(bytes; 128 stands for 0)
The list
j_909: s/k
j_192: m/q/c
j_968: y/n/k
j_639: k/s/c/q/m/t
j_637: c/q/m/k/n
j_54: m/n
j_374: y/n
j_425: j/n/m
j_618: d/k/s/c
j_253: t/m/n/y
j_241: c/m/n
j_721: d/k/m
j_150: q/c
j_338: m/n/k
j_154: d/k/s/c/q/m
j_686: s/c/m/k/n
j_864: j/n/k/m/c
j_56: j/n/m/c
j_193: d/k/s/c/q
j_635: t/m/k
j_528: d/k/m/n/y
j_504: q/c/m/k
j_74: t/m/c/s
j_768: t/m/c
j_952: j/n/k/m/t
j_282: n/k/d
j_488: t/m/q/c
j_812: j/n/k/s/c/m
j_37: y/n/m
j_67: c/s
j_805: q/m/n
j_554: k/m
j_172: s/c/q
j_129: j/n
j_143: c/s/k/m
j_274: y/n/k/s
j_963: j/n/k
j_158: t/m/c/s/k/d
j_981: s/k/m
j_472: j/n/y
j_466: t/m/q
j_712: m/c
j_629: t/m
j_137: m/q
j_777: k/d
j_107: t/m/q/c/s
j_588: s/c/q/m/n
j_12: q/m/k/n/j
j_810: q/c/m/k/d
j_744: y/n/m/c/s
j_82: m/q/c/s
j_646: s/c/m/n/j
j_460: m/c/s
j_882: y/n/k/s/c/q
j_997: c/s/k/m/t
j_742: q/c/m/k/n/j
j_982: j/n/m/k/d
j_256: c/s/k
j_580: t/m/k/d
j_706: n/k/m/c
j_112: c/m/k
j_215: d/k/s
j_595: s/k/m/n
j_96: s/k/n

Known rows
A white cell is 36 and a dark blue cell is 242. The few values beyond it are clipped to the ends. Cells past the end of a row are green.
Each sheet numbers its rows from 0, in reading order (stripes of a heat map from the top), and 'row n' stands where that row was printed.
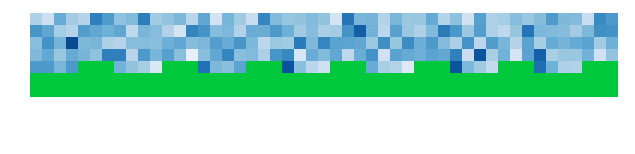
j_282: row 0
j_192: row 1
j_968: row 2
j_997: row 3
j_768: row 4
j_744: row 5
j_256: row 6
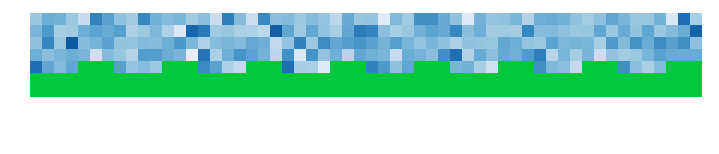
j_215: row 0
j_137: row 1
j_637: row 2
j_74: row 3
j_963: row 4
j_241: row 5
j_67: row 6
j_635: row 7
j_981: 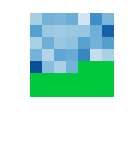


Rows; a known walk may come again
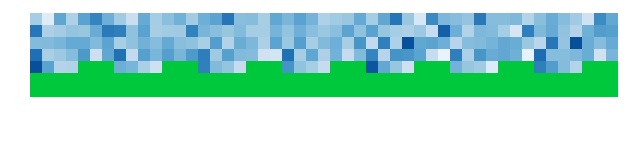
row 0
j_812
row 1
j_241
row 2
j_172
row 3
j_67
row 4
j_154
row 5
j_192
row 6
j_618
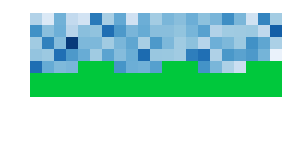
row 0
j_528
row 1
j_374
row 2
j_504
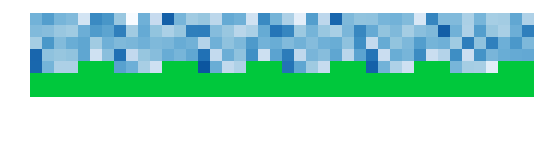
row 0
j_256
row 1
j_56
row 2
j_686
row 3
j_646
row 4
j_143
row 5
j_768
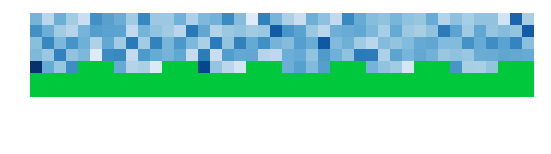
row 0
j_274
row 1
j_488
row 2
j_639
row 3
j_282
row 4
j_712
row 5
j_635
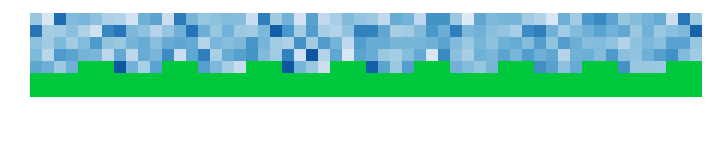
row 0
j_805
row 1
j_595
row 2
j_112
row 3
j_744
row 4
j_96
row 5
j_54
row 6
j_963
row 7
j_554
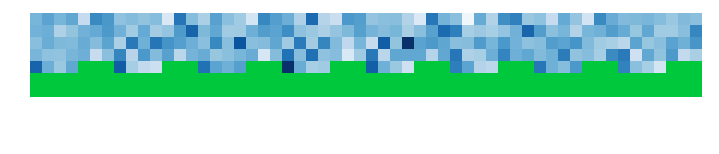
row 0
j_909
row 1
j_997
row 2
j_215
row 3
j_882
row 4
j_158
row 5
j_864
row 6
j_968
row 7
j_460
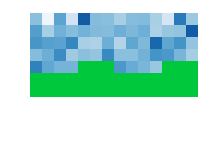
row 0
j_472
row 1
j_721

